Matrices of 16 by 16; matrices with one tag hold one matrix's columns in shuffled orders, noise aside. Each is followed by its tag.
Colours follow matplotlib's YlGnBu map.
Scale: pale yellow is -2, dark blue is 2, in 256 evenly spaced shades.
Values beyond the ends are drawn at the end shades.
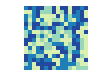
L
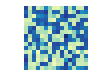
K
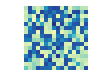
K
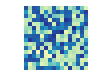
K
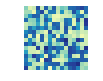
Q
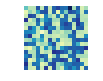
Q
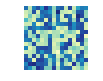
L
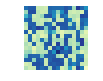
L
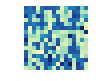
L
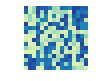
L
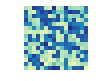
K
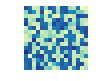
Q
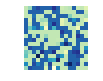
Q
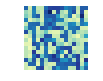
L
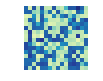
Q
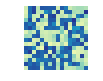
Q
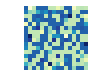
K
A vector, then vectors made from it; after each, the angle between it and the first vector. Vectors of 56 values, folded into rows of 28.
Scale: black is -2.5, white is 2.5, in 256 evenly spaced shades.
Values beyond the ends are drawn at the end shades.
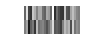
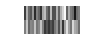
orthogonal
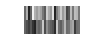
partly aligned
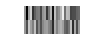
nearly opposite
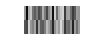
nearly opposite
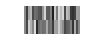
nearly opposite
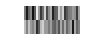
partly opposed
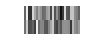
nearly parallel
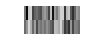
nearly opposite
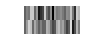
partly opposed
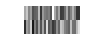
orthogonal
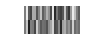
nearly parallel
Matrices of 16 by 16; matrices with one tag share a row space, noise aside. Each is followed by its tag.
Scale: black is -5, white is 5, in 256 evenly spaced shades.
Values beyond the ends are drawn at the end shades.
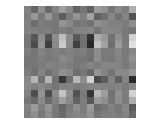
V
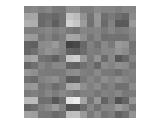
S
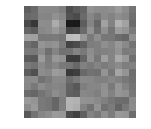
S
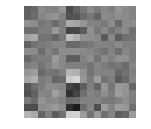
S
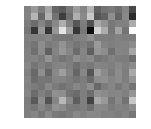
V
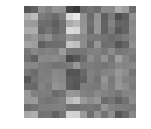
S
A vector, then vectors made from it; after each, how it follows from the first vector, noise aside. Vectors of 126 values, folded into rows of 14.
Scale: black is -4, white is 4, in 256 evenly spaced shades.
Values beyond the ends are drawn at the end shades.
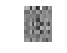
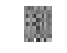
reversed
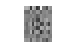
copied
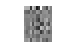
copied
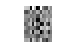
scaled up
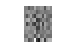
reversed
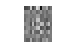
negated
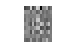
negated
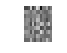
negated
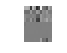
partly zeroed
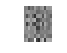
reversed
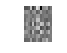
negated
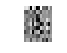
scaled up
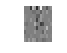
partly zeroed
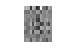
copied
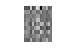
negated
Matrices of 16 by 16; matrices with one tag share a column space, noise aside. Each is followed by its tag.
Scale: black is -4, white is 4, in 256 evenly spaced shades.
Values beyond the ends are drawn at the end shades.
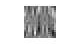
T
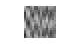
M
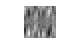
T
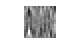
T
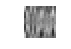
T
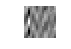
M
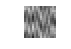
M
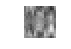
T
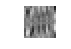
T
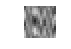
M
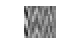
M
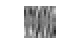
T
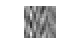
M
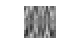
T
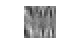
T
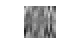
T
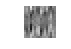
T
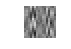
M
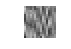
M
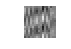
M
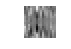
T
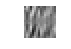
T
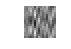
M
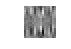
T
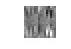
T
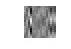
M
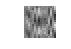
M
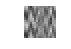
M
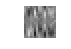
T
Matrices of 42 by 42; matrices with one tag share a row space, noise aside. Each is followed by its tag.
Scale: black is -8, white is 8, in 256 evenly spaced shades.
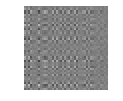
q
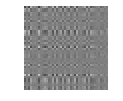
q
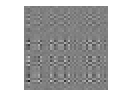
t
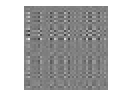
t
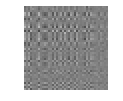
q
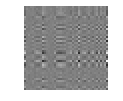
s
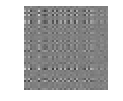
q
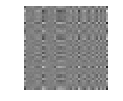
s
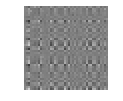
t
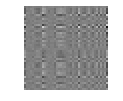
s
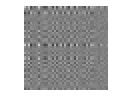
q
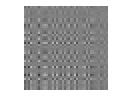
q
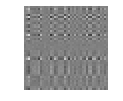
t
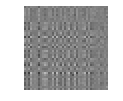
q
